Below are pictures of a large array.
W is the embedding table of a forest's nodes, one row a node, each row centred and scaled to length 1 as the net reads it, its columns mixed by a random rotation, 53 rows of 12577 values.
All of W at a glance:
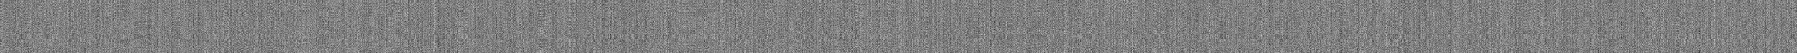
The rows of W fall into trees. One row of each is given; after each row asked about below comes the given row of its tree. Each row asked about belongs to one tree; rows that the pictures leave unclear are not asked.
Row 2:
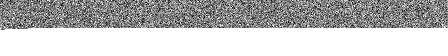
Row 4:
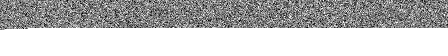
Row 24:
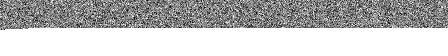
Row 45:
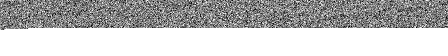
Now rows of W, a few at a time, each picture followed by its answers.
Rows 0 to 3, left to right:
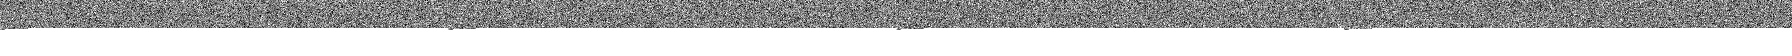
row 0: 2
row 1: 2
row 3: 45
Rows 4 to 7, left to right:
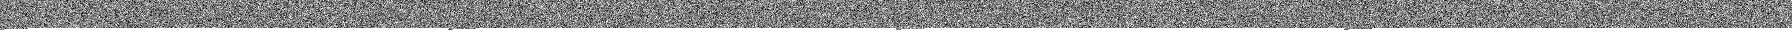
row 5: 2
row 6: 45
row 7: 2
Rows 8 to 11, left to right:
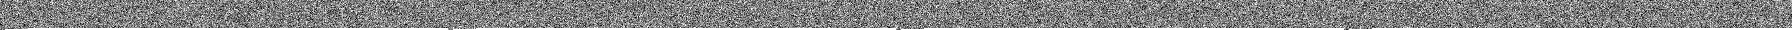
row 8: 24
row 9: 45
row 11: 2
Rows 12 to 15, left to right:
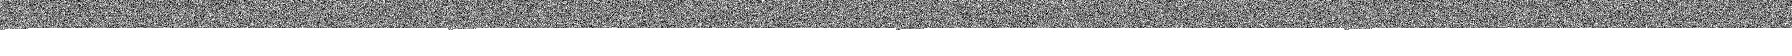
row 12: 45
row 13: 45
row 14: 2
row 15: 45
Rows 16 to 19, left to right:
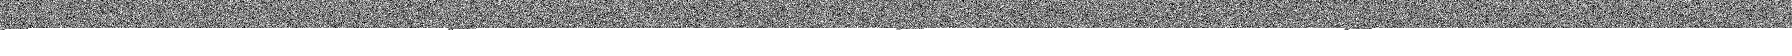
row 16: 2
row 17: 24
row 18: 4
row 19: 2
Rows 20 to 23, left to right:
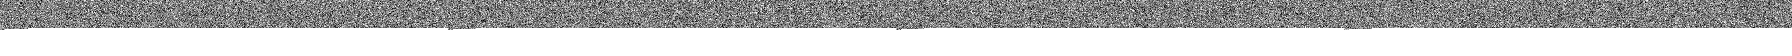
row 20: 2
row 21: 24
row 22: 24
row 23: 4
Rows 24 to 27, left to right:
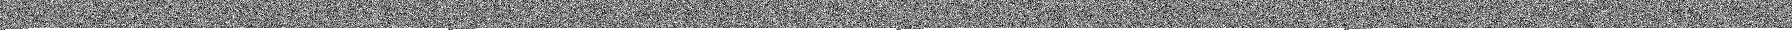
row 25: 24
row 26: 2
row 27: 24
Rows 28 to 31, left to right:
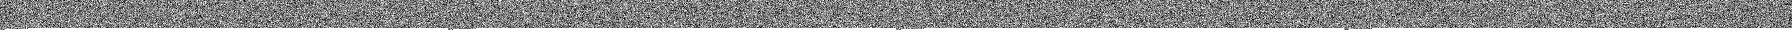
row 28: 45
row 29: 24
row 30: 45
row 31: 45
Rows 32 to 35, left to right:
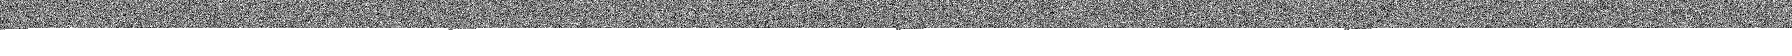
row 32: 4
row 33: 45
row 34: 24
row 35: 24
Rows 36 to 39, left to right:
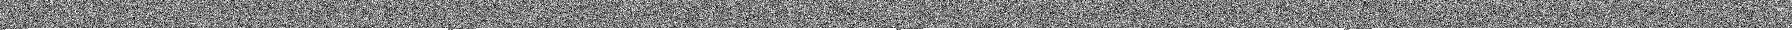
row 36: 24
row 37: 24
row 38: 24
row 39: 2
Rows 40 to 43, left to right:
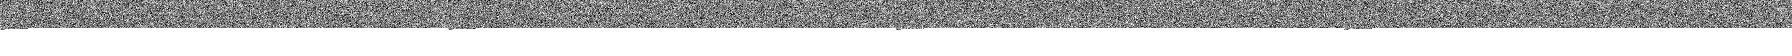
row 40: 2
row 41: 2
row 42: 45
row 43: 2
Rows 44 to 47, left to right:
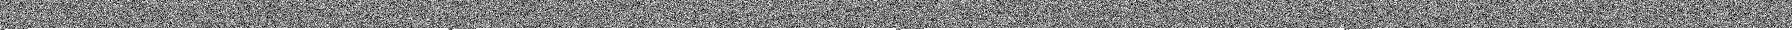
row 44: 2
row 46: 2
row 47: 24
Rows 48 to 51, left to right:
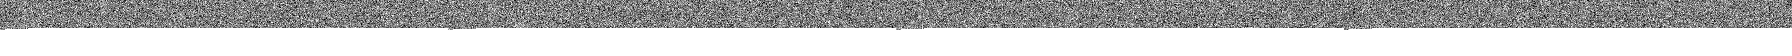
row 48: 45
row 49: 4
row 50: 45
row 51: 45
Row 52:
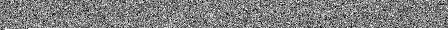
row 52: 45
